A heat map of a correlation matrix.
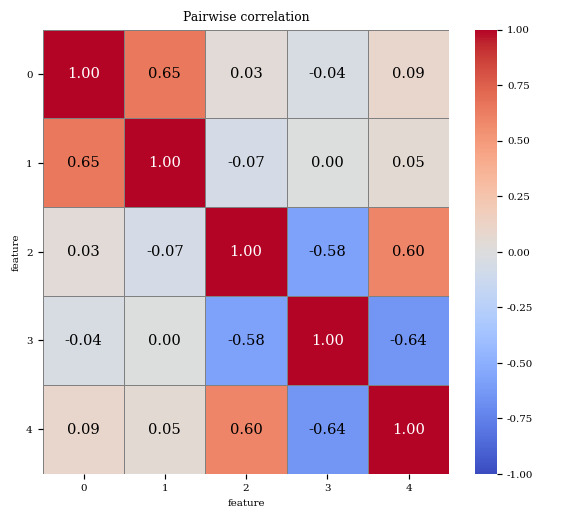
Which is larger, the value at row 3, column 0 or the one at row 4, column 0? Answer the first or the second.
the second
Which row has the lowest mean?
3
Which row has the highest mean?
0
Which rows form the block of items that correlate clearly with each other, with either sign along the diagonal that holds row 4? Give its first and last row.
2 to 4
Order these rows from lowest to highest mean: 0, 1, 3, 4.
3, 4, 1, 0
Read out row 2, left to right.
0.03 -0.07 1.00 -0.58 0.60
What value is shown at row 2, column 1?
-0.07
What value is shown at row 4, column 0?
0.09
